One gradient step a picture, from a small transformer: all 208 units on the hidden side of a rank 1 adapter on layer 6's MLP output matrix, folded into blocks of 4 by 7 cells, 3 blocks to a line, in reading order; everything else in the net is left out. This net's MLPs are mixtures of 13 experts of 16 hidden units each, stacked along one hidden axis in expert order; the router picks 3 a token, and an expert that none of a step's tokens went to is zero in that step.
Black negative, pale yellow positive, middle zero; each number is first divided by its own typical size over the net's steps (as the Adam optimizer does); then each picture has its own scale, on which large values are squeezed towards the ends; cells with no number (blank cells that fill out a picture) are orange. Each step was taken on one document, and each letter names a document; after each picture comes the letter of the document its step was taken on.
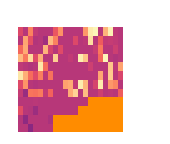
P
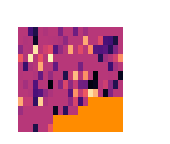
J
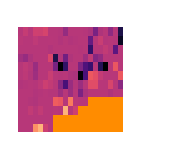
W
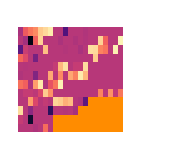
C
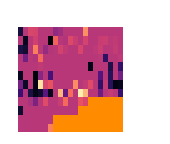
P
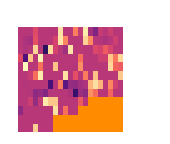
J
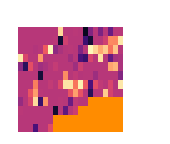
J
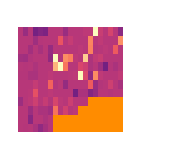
W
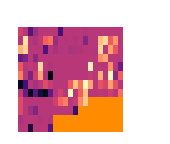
P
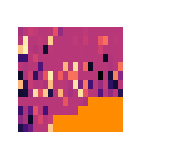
P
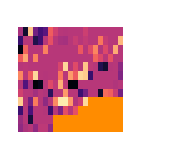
C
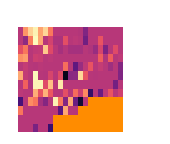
C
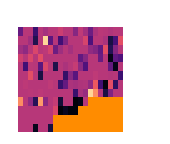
J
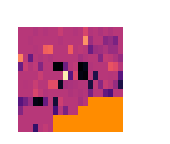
J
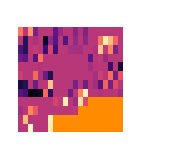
P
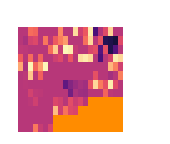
J
